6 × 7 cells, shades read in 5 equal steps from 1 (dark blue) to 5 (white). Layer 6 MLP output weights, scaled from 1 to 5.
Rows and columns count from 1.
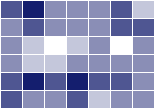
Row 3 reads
3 4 5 4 3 5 3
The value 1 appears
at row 1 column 2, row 5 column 2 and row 5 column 4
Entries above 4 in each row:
0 0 2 0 0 0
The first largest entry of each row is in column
7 1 3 2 7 5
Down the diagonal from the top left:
2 2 5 3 2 3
